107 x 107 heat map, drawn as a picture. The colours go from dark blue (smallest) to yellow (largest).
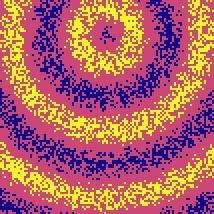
Rings: centred on the top middle. Seam: none. Odd rows or columns: none. Slope: none.
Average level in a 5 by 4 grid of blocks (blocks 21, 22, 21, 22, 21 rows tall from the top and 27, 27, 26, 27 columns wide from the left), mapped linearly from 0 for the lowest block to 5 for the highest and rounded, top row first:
2 4 4 2
3 3 2 3
2 1 2 3
1 0 0 0
2 5 5 2
